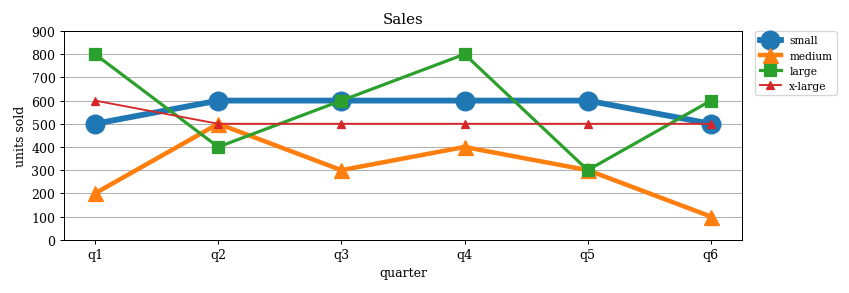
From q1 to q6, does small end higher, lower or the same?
the same
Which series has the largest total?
large
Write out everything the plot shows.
Title: Sales
x-axis: quarter, ticks q1 q2 q3 q4 q5 q6
y-axis: units sold, ticks 0 100 200 300 400 500 600 700 800 900
Legend: small, medium, large, x-large
Values:
small: 500 600 600 600 600 500
medium: 200 500 300 400 300 100
large: 800 400 600 800 300 600
x-large: 600 500 500 500 500 500
